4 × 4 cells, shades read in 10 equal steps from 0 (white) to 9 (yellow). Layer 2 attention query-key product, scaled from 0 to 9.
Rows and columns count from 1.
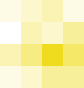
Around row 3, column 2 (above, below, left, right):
3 2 3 9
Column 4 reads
1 4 6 4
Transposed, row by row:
1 0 3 1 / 2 3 5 2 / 3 2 9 4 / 1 4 6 4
